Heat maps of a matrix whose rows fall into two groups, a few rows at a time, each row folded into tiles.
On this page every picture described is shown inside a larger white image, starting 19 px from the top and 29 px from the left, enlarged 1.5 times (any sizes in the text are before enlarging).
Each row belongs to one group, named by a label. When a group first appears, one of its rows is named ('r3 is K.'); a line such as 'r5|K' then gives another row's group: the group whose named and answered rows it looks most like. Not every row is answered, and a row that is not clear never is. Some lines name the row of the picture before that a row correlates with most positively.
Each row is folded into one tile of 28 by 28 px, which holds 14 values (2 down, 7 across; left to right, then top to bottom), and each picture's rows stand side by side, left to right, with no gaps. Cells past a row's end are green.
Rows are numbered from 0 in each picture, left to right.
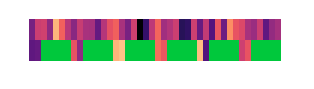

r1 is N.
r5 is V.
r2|V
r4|N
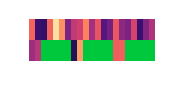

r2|V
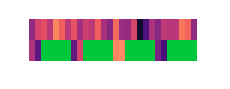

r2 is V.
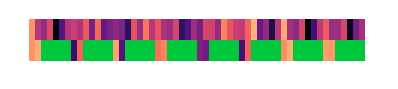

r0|V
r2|N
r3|V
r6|V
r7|V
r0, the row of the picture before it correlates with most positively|2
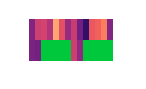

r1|N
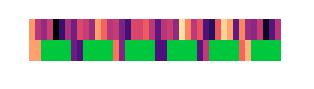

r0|V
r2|N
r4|N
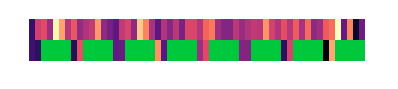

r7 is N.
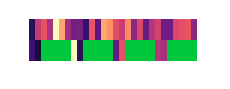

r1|N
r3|N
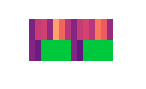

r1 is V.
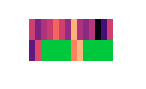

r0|N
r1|V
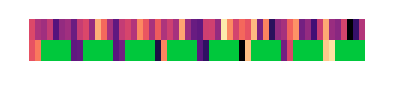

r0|V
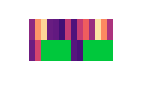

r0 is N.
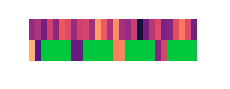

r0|N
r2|V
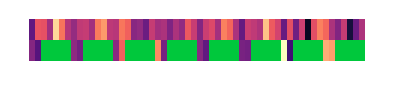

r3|N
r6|N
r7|V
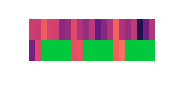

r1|V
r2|V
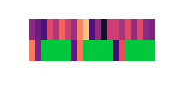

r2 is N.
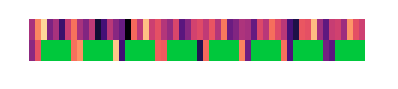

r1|V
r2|N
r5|N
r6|N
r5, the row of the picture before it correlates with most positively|0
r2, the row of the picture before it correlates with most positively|0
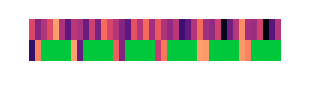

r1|N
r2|N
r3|V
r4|V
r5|V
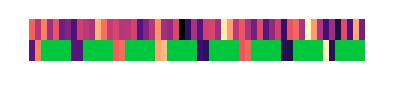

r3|V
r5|V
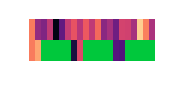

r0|V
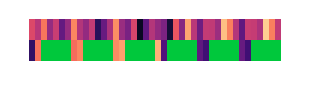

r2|V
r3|N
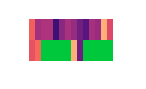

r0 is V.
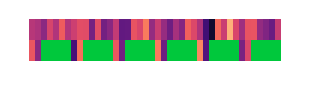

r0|N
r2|N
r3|N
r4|N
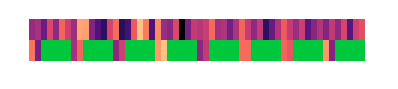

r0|N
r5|V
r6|V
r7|N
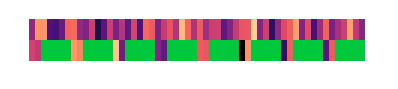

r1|V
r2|N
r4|V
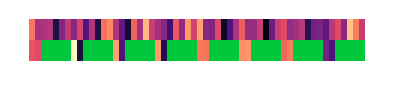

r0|V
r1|N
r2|N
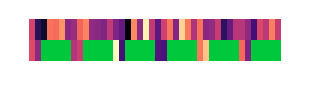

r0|N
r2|N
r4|V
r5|N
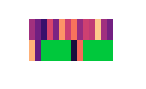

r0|N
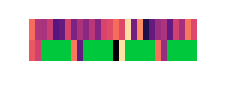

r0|V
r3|N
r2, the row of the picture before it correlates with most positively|1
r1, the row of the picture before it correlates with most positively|0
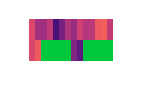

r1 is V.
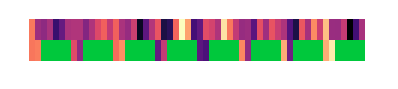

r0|V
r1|N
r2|V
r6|N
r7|V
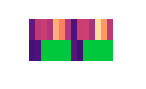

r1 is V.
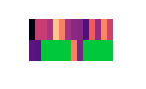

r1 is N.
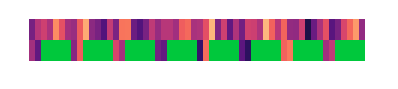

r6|V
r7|N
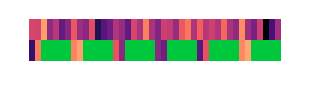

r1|V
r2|N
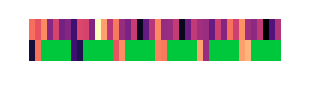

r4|N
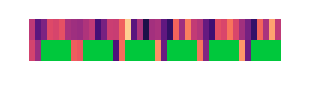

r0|N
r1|V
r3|N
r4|N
